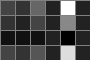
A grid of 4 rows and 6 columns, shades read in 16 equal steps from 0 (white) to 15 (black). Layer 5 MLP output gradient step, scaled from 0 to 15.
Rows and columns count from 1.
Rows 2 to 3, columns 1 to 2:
12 13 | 14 14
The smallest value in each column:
11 12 9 13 0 13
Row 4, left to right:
11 12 10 13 2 13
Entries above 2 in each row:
5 6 6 5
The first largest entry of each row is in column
4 2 5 4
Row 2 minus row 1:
1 1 2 0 7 0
